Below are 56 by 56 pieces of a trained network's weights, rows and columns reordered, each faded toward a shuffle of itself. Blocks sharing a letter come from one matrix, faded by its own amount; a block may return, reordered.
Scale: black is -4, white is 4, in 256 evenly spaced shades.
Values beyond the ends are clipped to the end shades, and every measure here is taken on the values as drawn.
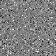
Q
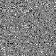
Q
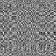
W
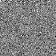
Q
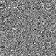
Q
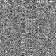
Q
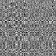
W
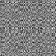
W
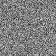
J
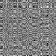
W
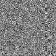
J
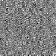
Q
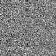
J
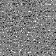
Q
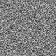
J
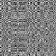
W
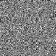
Q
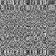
W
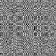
W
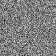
J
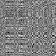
W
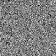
J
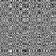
W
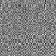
W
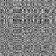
W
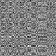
W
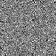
J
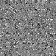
Q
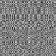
W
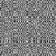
W
